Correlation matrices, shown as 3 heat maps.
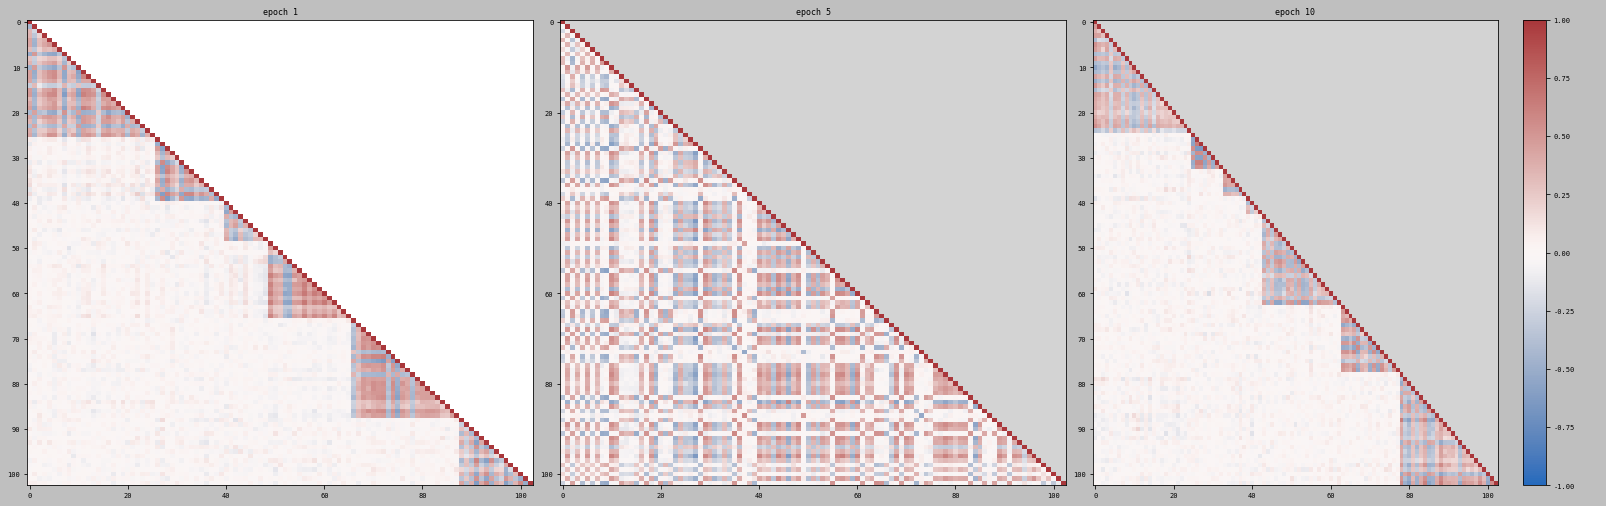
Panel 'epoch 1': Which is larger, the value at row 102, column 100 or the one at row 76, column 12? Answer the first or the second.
the first
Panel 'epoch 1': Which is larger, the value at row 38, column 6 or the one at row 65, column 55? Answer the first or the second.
the second
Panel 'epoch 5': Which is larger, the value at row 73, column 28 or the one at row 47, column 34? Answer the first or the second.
the first
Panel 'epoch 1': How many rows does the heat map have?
103
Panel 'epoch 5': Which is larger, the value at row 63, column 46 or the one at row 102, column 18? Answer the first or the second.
the second
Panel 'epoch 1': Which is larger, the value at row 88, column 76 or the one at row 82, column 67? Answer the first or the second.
the second
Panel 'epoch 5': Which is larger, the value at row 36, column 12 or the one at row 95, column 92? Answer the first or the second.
the second
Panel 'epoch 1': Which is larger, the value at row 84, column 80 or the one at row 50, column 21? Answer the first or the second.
the first
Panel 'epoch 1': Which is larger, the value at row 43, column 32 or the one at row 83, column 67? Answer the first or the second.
the second
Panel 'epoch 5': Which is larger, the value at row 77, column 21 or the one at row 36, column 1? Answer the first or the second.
the second
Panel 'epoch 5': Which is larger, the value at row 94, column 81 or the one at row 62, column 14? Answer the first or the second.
the second
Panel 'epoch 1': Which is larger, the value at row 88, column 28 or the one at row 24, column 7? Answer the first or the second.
the first
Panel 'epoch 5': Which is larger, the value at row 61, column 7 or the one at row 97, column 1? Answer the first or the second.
the second
